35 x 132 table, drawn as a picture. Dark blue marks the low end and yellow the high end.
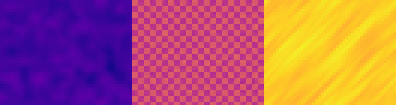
The table splits into one row of 3 panels. Panel 1,1: very low, blotchy, faint in contrast. Panel 1,2: middling, checkered. Panel 1,3: very high, slanting up to the right, faint in contrast.
